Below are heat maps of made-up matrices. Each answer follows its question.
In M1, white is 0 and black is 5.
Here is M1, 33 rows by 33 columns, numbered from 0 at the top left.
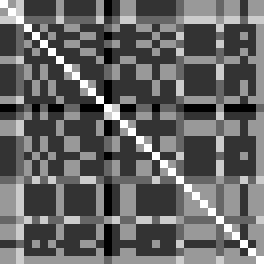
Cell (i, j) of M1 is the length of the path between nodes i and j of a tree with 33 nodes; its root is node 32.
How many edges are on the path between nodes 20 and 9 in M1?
2
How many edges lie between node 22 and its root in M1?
1
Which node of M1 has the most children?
2
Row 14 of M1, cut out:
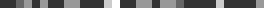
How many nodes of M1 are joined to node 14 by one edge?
2
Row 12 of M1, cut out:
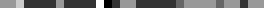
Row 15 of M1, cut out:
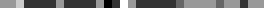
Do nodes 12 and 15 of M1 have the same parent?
yes
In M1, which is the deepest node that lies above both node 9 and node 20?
27
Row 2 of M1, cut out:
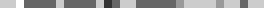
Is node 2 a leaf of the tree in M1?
no
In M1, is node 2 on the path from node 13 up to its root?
no
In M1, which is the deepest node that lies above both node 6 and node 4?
22
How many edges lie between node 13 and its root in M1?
3
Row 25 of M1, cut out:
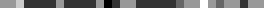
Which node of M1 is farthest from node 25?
13
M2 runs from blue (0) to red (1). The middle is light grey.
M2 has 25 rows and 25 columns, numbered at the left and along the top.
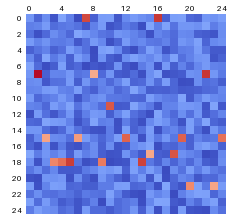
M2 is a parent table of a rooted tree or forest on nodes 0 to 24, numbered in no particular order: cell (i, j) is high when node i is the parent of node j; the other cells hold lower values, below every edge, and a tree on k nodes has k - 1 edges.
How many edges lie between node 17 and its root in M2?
0
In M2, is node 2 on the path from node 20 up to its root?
no
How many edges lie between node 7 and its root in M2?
1
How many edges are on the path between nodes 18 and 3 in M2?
1
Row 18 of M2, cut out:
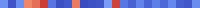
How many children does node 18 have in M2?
5
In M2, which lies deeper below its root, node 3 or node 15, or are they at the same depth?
node 3
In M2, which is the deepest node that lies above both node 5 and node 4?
18
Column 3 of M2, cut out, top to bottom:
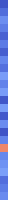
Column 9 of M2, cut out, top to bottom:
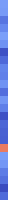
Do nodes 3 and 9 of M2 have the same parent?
yes
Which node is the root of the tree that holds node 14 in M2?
17
